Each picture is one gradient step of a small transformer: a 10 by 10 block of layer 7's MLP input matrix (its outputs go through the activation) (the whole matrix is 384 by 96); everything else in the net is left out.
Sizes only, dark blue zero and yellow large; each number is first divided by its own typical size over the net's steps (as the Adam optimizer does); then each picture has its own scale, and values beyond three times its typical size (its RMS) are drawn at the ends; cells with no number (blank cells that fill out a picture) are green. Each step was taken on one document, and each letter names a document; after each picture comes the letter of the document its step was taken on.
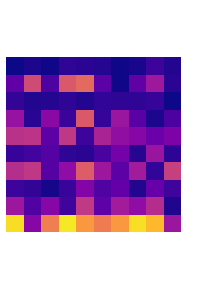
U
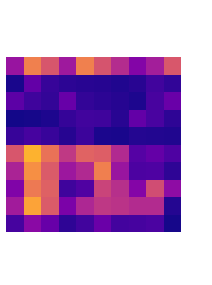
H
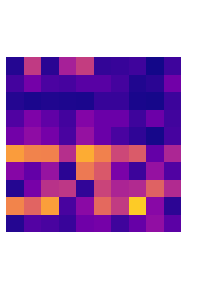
H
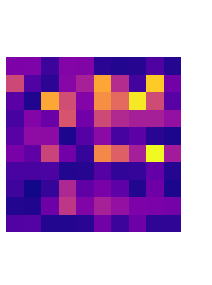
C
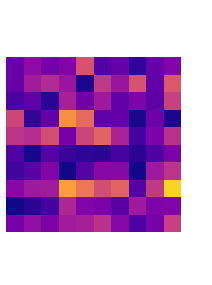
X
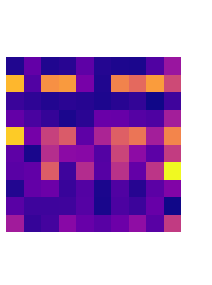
U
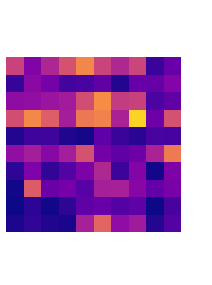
H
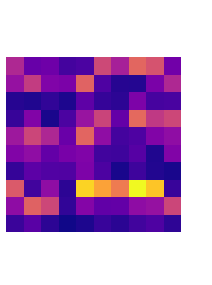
H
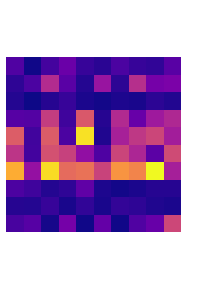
U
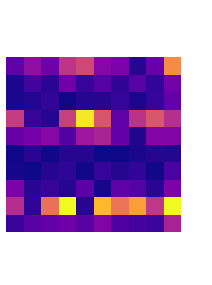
X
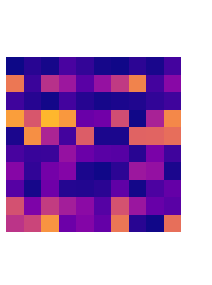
U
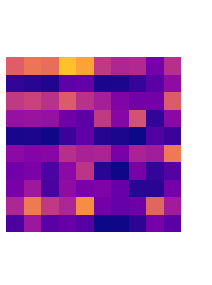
H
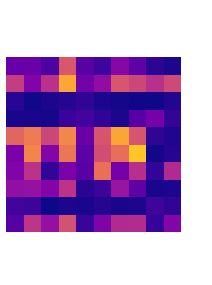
U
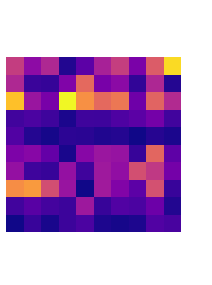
C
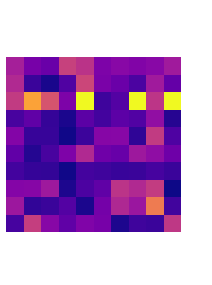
C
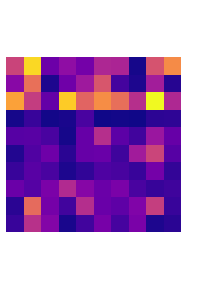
C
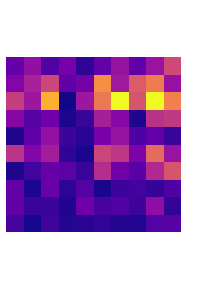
C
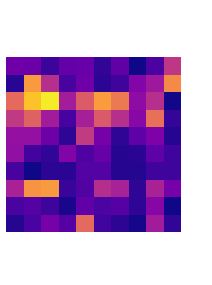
C
